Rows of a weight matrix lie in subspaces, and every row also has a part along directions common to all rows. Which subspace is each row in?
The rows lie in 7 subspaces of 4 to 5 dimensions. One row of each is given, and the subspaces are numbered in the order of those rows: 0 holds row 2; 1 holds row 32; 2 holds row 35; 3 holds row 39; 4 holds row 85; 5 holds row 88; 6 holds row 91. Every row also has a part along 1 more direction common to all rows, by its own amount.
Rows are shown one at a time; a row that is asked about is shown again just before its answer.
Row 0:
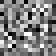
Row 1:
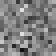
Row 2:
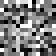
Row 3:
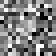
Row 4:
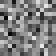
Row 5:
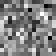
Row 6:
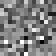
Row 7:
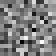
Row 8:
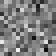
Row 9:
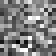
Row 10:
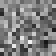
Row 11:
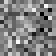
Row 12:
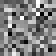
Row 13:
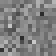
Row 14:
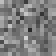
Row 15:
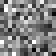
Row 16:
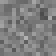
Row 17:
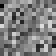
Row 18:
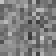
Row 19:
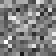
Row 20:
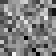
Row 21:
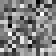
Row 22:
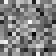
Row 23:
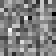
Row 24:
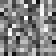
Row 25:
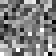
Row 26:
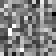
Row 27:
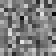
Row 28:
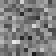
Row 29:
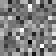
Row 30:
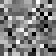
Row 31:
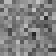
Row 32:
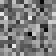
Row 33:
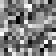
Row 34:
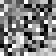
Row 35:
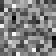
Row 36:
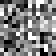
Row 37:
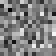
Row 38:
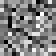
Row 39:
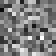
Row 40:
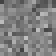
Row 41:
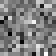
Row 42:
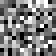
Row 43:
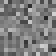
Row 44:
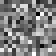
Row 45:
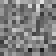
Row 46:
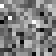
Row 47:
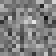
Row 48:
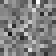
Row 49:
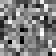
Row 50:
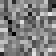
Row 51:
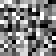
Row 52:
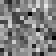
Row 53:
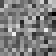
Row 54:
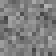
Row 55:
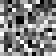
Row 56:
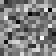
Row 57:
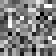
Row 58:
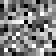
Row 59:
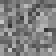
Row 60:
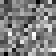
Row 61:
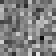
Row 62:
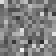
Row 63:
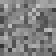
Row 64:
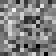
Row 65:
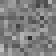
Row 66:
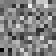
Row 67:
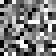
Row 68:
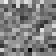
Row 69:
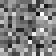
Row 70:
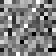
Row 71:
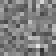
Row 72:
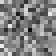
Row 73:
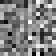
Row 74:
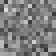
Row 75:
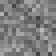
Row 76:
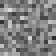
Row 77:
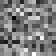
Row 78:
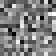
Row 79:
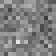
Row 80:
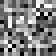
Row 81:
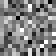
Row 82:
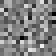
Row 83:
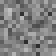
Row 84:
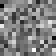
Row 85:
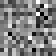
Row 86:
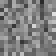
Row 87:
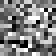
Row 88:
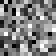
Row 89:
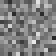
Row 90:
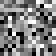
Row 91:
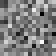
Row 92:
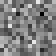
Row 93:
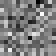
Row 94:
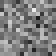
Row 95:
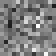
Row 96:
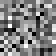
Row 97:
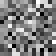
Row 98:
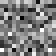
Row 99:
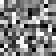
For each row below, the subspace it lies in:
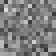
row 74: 5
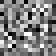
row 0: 1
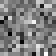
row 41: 4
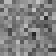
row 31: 2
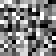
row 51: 2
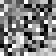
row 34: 1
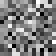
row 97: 6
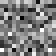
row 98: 0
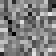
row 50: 1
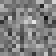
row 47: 4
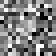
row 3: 2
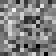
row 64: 4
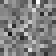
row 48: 1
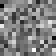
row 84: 2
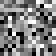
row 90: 4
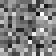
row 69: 2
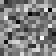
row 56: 3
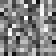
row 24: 1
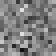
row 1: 3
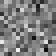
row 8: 0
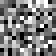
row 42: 3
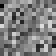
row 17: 2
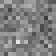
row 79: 2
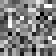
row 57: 4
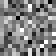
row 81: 6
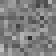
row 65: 3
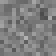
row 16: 5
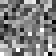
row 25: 4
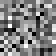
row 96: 5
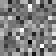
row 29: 6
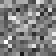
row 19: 3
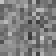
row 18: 0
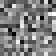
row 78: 1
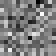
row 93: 3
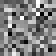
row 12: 0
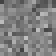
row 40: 6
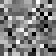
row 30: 2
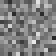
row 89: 3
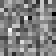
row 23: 1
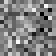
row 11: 2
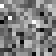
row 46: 4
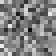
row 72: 5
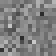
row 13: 5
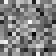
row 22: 0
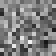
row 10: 5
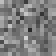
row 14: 5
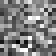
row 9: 3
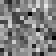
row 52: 3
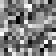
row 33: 6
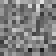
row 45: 0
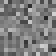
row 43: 5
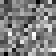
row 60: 2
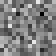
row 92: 5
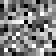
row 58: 6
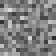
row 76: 2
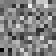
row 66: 3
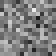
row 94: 4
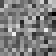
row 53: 1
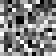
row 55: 6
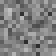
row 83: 0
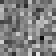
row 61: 0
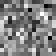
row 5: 4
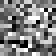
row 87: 3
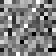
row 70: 2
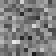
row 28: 3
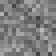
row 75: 4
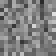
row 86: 1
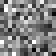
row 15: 5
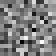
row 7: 1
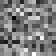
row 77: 3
